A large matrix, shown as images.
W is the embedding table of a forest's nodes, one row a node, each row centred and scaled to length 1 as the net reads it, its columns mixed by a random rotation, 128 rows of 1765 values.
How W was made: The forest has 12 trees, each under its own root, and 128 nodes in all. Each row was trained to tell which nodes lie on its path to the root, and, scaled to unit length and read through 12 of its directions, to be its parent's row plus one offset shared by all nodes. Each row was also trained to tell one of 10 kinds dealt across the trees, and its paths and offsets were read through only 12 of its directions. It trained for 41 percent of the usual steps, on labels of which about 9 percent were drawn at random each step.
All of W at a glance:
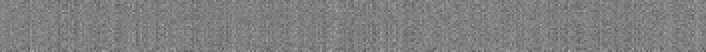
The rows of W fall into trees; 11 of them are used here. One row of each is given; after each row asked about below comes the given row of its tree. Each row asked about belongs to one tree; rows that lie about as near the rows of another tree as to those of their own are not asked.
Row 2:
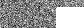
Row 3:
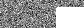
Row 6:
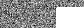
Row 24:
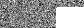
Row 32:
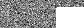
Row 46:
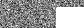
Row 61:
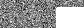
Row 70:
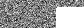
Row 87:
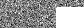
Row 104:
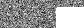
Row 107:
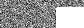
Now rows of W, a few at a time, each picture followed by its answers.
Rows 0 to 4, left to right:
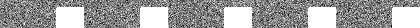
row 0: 70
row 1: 87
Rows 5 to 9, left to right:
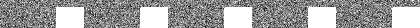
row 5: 24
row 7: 104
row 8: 61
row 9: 87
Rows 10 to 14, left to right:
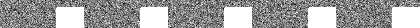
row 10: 104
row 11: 2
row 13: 46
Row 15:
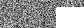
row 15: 104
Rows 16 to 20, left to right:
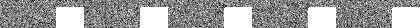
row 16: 61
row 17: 24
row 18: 32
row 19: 104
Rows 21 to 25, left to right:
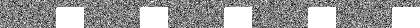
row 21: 2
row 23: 2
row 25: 6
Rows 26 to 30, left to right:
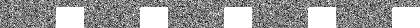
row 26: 6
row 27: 87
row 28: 6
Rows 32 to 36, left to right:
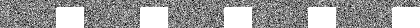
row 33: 24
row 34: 2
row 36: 87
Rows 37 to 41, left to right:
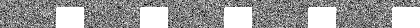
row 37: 24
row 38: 107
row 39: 6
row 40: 32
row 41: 87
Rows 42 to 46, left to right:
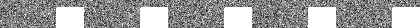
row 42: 24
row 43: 87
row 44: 46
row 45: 6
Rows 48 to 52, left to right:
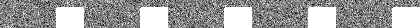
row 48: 104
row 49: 87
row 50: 2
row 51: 70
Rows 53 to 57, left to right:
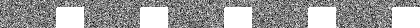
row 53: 2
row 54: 32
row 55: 87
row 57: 107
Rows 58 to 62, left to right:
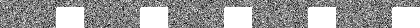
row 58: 61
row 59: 2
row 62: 61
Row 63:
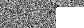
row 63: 32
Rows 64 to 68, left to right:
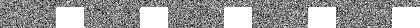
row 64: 61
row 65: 104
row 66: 87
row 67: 6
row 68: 24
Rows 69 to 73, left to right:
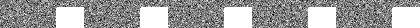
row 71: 2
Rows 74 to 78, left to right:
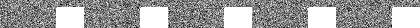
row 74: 107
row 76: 6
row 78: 61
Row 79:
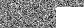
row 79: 87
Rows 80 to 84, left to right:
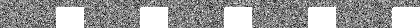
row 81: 61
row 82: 61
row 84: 104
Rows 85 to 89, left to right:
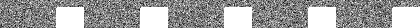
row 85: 6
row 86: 6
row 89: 2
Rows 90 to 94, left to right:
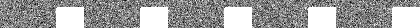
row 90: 104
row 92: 3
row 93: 107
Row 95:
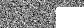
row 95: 2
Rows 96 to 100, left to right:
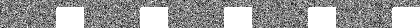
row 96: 2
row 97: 104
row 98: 61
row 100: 104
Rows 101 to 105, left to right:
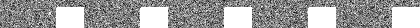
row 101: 6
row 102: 2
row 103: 61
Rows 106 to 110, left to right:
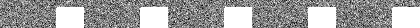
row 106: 61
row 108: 87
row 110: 87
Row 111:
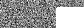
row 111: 3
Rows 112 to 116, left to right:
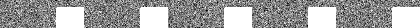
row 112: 87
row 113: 2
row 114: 46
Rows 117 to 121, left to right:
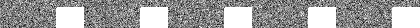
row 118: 24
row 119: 6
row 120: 61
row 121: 61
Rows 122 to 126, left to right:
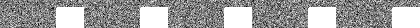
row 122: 104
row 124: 104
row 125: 46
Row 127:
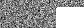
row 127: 46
